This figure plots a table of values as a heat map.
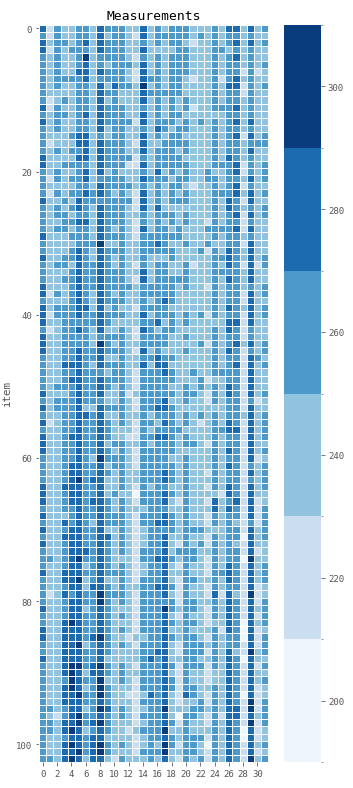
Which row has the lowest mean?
10
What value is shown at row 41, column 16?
280
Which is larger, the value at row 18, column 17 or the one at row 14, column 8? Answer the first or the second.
the second
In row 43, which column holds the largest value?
0
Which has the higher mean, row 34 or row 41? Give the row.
34
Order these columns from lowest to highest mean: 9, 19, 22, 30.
30, 19, 22, 9
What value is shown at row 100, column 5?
280
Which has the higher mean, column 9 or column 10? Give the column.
9
